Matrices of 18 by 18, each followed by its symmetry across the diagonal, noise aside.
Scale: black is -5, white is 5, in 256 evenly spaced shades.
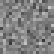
neither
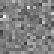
neither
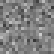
antisymmetric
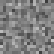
antisymmetric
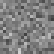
neither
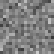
antisymmetric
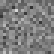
neither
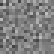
antisymmetric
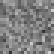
antisymmetric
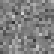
antisymmetric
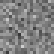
neither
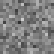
antisymmetric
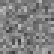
neither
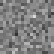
antisymmetric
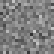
antisymmetric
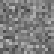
neither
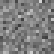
neither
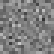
antisymmetric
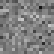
neither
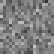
neither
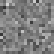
antisymmetric
